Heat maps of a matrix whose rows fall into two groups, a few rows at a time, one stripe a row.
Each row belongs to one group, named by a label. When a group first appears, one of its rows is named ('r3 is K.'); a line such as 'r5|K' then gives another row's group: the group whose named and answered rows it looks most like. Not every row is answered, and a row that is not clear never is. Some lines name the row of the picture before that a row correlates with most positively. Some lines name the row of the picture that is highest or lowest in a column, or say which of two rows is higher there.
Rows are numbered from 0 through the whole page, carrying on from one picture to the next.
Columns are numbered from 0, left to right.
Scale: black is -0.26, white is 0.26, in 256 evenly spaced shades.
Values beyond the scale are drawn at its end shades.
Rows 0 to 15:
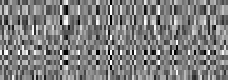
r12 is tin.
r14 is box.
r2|tin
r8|box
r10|tin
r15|box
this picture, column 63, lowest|10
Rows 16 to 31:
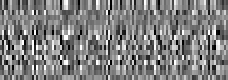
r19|tin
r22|box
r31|box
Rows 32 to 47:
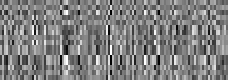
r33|tin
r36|box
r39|tin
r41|tin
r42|tin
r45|box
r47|box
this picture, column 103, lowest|47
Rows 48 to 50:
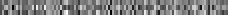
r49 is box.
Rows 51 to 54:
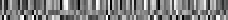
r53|box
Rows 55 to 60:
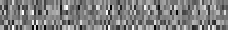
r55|box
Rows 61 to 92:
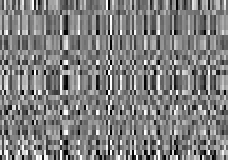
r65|tin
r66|tin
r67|tin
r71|tin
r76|tin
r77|tin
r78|tin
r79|box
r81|tin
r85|box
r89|tin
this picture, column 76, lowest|91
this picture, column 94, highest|91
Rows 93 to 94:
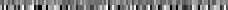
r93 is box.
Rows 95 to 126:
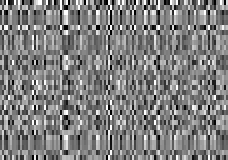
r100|tin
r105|tin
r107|box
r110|tin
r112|box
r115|tin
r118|tin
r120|tin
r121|box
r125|tin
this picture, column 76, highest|97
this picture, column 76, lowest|100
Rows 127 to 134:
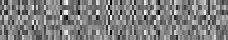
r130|tin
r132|box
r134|box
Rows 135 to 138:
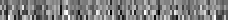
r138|box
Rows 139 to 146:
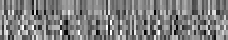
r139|box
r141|box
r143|tin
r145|tin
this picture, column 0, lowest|146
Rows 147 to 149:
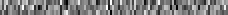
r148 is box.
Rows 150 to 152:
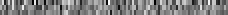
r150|box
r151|box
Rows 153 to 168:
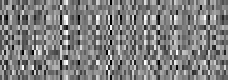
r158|tin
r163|box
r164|tin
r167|box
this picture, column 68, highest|162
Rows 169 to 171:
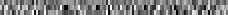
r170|tin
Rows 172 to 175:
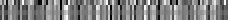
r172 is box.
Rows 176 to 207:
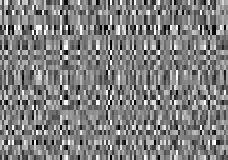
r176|tin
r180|tin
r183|box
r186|tin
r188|tin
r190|box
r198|box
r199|box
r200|tin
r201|box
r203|box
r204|box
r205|tin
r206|box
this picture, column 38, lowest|194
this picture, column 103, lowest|181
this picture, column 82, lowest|181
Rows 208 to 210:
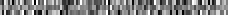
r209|tin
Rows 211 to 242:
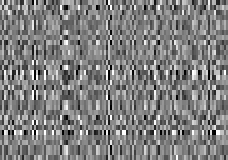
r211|box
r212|tin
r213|box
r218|tin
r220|box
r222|box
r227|tin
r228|box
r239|tin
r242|box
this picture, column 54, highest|211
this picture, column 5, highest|225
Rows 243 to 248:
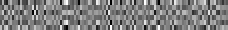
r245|box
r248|tin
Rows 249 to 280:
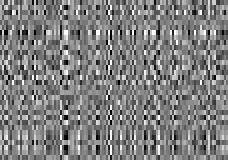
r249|box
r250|tin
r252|tin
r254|box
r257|box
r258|tin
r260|box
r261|tin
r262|box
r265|box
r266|tin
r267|box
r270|tin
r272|tin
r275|tin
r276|tin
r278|tin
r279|tin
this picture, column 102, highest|255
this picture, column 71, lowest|255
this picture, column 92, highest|251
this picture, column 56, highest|255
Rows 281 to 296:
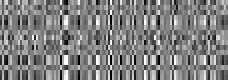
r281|tin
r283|tin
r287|tin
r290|box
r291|tin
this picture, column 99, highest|290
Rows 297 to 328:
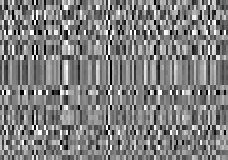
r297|box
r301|box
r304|tin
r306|box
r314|tin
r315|box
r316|tin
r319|box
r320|box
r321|box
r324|tin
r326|tin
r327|box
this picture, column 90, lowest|315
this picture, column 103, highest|303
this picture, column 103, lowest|315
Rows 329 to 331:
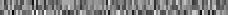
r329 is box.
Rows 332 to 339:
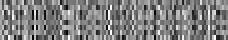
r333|tin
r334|box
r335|box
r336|tin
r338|tin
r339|box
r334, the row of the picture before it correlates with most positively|329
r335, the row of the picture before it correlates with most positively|329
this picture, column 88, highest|337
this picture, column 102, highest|339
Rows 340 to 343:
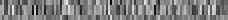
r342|box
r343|tin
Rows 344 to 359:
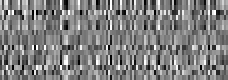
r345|tin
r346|box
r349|tin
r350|box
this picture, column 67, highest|344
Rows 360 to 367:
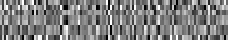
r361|tin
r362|box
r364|tin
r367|box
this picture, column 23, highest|367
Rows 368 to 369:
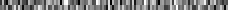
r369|box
